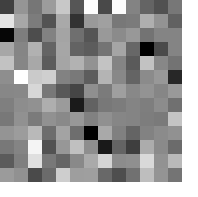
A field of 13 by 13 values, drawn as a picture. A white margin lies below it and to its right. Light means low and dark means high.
Ninth with the highest average: top right. Ninth with the lowest average: middle left. Grain: fine. Slope: none.
